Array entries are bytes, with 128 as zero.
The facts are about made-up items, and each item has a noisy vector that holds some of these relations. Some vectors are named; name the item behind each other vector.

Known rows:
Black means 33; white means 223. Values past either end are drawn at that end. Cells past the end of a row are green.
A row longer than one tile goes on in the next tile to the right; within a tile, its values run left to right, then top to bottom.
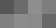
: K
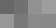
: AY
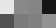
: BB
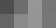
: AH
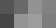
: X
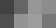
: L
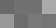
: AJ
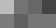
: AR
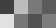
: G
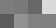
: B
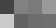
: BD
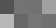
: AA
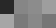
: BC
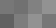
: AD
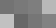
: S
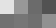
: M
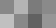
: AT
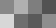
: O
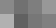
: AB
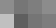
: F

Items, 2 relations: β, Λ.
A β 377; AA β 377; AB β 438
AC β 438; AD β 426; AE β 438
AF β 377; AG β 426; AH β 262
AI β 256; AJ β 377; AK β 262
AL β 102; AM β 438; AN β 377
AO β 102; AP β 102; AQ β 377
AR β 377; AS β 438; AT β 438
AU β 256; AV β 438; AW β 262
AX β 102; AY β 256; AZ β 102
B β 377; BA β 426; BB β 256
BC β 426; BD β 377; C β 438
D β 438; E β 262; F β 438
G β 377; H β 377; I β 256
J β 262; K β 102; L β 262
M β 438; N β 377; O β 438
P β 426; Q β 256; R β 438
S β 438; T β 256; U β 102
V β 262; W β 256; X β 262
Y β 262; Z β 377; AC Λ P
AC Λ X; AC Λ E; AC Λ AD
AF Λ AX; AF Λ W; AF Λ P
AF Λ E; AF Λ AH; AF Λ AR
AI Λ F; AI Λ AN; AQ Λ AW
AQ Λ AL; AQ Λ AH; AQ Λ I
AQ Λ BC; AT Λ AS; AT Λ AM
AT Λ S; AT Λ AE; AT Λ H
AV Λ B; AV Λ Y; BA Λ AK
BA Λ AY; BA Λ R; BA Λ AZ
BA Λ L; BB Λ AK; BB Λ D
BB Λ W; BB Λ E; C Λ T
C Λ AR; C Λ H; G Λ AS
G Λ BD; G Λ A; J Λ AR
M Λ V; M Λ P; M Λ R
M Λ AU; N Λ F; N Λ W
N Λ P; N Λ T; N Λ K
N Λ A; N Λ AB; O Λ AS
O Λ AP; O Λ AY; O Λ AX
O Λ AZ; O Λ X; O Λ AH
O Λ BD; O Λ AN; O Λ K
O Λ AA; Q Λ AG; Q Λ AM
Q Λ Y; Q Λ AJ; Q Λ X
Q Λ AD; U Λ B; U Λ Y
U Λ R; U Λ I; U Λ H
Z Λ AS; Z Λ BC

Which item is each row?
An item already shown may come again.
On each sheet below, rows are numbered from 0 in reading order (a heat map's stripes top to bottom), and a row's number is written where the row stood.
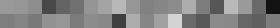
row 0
AI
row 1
AY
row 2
Q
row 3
O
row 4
N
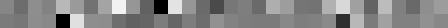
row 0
T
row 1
U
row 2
AF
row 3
M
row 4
H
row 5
R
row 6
AV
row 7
AU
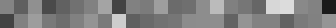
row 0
E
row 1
AG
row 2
BD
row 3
I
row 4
B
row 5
BB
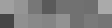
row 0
BA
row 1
AJ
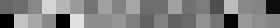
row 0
Y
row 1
U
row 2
AQ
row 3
P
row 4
J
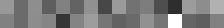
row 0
W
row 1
E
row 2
P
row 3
AS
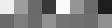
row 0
C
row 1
AC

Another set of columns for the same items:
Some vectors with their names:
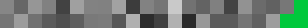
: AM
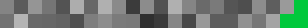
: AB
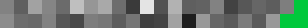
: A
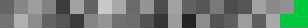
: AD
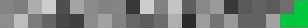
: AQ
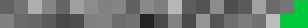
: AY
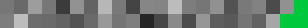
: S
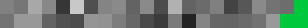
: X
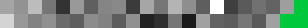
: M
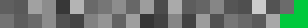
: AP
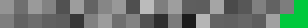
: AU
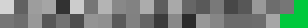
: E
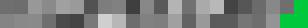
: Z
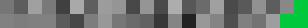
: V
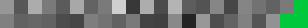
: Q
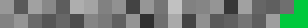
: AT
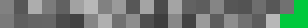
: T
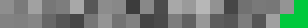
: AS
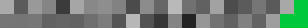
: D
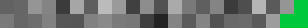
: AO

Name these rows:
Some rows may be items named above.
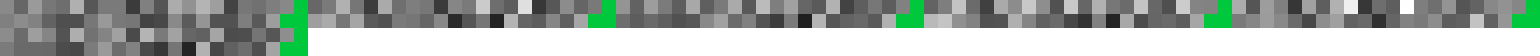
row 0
AS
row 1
R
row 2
AU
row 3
P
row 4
AV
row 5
AU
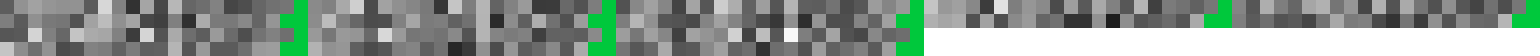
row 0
AR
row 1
AQ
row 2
AD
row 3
AC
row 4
T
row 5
N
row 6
O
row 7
U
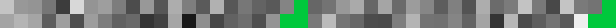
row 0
AC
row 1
BC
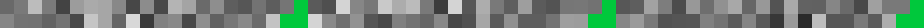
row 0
C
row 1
N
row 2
AG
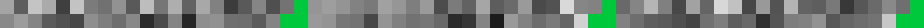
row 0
AH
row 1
BA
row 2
AI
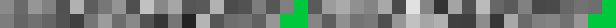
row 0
AU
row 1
AR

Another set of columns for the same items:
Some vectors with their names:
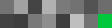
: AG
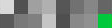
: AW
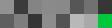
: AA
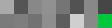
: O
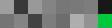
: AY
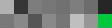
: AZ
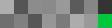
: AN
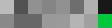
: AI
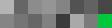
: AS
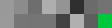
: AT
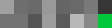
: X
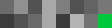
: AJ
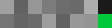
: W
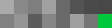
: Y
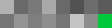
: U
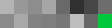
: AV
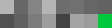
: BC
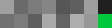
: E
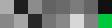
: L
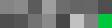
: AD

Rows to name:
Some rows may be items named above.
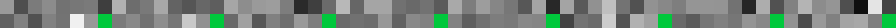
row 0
BA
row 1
U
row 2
B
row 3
I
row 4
T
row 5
AQ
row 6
AR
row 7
J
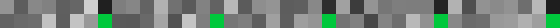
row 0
BB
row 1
Q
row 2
AH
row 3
AY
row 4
AI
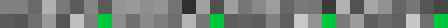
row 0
Q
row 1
C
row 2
P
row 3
R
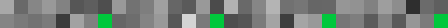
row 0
AS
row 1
AC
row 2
BC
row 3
H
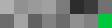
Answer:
B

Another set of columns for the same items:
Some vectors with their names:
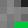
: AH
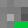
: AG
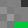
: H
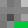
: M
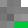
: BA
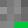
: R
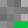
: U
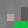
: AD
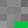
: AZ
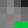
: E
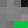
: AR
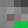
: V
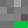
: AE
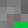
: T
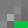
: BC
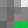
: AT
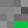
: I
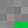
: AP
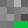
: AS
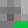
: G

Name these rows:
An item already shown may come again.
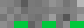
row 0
B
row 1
C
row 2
M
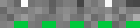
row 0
BB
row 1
T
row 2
P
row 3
AI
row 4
J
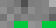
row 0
B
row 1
AY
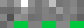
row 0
O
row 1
AV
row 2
R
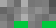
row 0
AQ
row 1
T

